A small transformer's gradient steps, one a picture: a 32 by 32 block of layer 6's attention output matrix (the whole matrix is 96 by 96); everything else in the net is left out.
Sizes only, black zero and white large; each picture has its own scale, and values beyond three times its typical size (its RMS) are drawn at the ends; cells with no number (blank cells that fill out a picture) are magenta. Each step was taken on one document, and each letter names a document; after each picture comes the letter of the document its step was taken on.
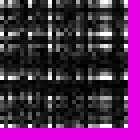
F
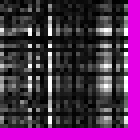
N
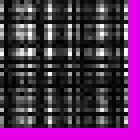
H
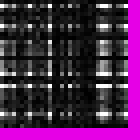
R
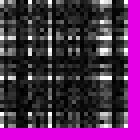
F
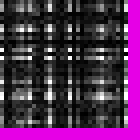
H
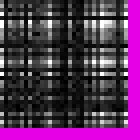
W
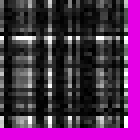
H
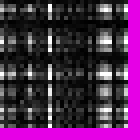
N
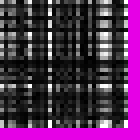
F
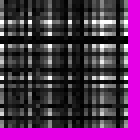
W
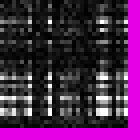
R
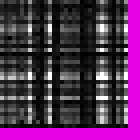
R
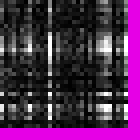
N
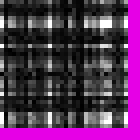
W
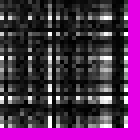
F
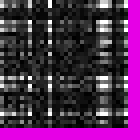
R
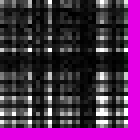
R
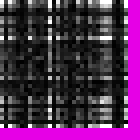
F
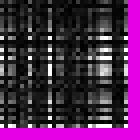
F
